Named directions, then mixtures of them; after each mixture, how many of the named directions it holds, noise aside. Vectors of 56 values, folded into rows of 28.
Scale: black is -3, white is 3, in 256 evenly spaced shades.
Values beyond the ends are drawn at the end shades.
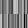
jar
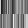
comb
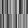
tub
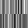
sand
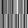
three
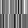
one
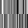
three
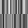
two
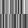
one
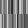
two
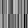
one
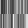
one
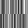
two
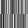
two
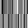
three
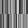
one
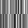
one
